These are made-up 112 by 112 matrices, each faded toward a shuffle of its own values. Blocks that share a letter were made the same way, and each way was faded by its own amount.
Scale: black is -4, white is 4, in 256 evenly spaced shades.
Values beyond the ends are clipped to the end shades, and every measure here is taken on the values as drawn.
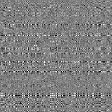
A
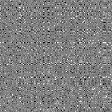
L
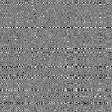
A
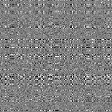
A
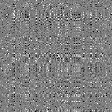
L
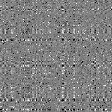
L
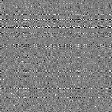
A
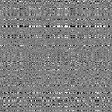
A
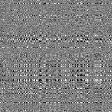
A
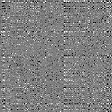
L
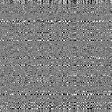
A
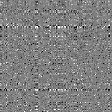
L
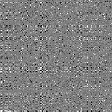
L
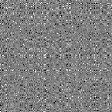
L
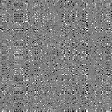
L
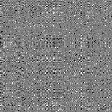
L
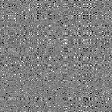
L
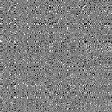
L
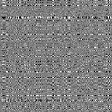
A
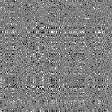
L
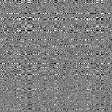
A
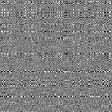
A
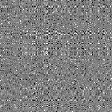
L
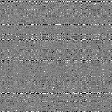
A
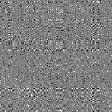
L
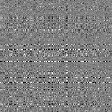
A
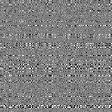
A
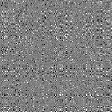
L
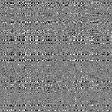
A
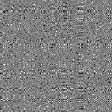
L
